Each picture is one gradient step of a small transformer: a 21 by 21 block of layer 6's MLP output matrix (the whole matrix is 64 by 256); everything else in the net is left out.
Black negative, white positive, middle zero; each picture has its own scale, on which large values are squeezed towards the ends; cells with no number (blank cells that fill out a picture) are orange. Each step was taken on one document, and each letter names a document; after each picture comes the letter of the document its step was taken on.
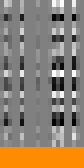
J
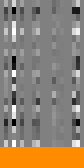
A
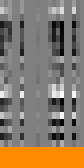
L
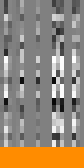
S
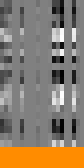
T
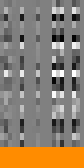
J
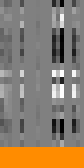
T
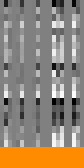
S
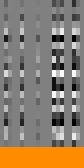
J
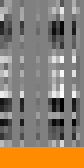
L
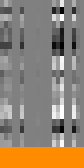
T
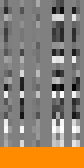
S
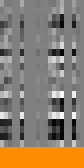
L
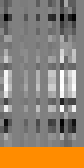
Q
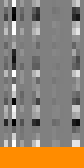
A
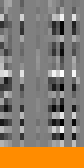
L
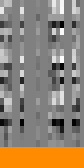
L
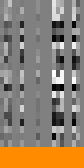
J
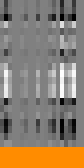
Q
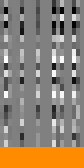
S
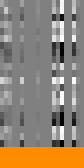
T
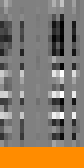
L
